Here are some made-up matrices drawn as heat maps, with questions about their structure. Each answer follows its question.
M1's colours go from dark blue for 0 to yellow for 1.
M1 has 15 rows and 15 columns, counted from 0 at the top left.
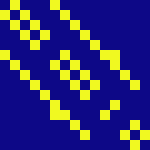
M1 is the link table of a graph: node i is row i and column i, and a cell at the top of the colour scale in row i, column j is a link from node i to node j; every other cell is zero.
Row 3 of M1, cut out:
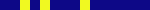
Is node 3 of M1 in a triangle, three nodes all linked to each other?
no
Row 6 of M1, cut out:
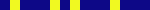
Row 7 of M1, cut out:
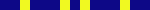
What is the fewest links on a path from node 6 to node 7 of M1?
1
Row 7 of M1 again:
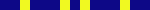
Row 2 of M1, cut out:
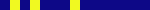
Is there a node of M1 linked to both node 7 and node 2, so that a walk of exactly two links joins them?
no
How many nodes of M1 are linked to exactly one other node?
1
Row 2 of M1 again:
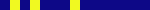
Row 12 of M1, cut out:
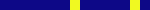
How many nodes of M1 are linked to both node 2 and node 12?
1
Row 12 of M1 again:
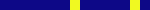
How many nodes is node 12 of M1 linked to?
2
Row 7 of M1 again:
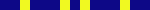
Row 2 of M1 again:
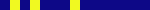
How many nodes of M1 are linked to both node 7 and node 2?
0
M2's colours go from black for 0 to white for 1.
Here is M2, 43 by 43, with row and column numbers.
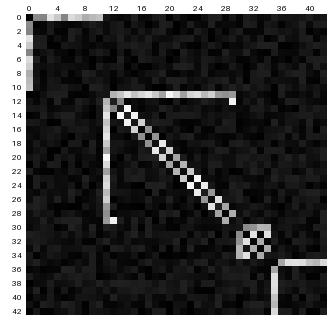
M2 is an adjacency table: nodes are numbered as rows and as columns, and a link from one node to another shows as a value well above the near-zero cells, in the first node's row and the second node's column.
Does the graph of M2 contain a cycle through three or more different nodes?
yes
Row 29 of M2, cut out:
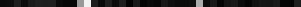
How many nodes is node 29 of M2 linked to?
3
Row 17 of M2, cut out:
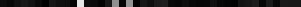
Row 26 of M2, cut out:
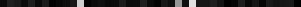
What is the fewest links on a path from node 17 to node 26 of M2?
2
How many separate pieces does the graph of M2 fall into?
4
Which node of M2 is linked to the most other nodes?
node 11
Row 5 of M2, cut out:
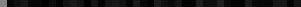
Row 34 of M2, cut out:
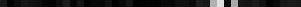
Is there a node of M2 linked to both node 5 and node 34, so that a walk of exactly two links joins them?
no
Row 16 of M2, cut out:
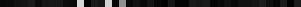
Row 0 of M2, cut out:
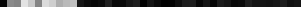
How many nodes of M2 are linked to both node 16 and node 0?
0
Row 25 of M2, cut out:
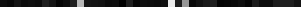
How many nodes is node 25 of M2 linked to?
3
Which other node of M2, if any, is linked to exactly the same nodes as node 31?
node 33
